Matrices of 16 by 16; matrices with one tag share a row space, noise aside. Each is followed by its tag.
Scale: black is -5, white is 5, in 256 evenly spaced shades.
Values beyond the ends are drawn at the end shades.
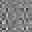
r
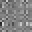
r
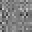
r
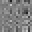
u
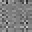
r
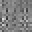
r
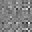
u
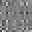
r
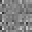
r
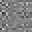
r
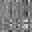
u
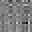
u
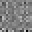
r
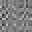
r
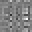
u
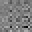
u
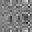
u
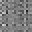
r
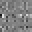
r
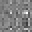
u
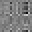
u
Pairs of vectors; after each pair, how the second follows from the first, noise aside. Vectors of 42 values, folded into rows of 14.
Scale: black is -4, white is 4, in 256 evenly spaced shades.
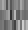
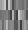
reversed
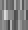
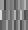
shuffled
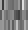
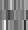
reversed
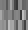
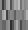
reversed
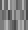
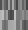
shuffled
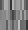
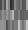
sign-scrambled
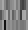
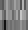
sign-scrambled
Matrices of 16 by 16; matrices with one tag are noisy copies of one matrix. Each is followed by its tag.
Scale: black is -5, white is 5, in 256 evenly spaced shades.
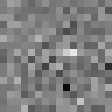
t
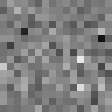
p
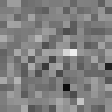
t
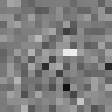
t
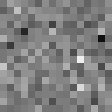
p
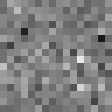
p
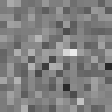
t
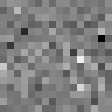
p
